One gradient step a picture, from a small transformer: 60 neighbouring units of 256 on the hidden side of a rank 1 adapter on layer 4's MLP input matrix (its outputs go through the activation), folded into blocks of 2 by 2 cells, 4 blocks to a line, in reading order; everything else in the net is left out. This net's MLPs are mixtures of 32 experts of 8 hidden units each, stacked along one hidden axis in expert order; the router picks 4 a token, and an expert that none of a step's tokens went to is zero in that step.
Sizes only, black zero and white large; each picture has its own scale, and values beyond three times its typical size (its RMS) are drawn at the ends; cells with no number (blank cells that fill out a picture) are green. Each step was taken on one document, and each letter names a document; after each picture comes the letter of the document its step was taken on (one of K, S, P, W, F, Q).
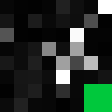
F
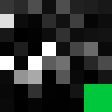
F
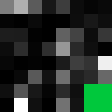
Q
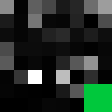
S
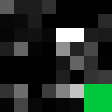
S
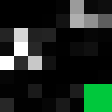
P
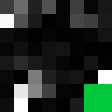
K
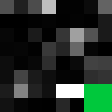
Q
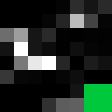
P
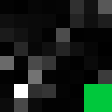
K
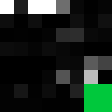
S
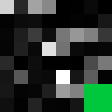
S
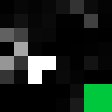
P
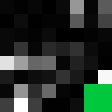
K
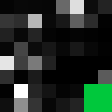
K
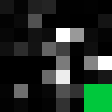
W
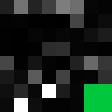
Q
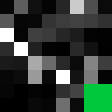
F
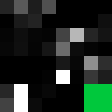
Q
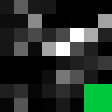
S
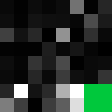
F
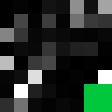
K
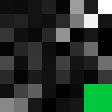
F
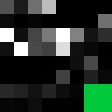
S
